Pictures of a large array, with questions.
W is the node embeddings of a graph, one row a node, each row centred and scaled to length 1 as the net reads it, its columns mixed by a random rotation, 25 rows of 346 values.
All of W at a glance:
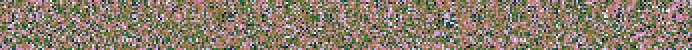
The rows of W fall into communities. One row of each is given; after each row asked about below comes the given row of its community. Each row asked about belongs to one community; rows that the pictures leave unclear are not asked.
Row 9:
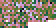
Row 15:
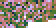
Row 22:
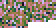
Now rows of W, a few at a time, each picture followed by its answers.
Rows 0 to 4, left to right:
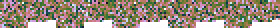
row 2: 15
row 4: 15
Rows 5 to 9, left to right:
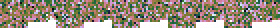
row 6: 15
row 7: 22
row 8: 22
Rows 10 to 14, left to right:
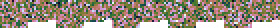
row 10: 22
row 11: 15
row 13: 9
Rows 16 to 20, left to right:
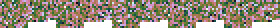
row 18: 9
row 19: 22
